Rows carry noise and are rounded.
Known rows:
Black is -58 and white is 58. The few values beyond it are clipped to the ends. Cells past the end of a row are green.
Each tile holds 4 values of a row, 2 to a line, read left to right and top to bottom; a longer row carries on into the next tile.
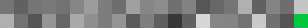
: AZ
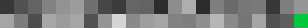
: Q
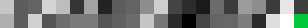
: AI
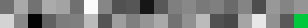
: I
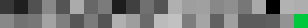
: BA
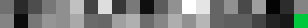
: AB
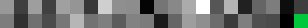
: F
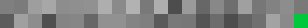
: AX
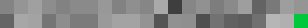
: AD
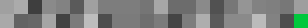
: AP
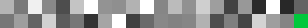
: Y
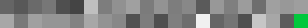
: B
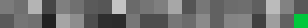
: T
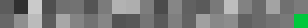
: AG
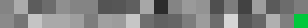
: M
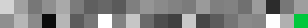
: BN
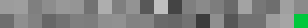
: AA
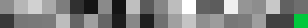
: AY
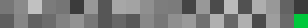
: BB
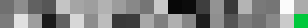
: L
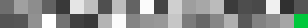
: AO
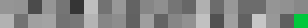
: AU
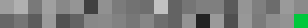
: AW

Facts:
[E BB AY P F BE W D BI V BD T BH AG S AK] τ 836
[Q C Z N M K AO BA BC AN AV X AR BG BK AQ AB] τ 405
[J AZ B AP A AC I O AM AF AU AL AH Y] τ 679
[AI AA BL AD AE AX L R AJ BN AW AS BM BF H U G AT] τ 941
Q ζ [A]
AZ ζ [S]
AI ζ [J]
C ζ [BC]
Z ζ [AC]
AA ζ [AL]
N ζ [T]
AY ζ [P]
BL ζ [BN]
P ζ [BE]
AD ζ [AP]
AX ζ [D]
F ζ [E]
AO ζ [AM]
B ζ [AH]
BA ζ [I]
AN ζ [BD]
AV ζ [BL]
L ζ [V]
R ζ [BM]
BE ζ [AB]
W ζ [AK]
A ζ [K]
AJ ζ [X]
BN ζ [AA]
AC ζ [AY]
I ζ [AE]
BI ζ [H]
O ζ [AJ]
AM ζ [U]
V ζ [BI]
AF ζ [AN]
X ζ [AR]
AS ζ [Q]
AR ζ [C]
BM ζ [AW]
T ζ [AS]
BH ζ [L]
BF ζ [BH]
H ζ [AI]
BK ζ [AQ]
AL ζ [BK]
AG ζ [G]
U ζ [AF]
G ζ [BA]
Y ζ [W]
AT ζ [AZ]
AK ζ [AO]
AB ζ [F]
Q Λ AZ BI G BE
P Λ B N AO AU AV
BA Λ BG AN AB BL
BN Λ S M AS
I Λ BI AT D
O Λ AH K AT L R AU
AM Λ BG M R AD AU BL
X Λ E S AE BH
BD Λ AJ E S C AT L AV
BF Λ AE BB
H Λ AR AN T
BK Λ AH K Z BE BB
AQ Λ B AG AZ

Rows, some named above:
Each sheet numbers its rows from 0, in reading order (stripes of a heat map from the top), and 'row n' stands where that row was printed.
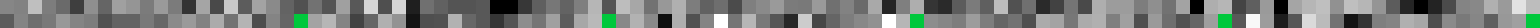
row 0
BB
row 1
BI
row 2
BN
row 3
BA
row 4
BH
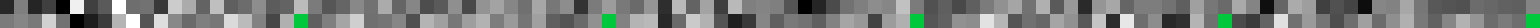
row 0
AN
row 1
BG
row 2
V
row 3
N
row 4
BC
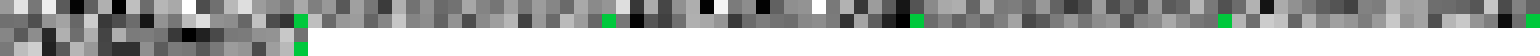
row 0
AC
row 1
AU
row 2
E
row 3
D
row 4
K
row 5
V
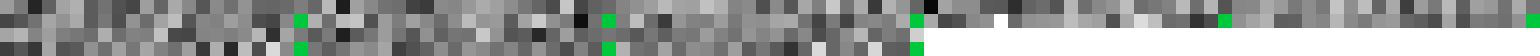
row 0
C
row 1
K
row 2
AT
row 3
BK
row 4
AJ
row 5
AE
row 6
AR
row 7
AZ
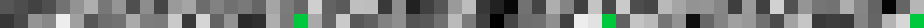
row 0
N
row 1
AI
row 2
BL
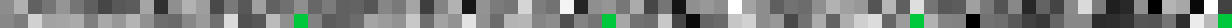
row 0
M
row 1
X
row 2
AF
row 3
H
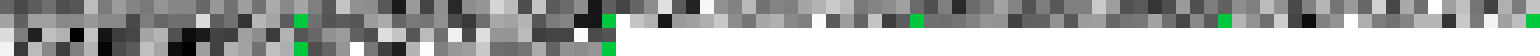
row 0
B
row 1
BE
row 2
O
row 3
AR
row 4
AM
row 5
J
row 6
AO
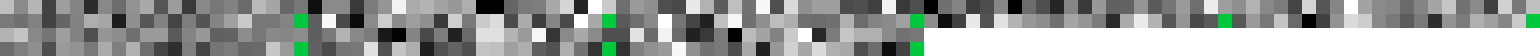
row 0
S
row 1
BF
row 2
AO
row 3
AQ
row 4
U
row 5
AS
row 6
P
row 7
Z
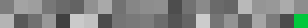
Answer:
AL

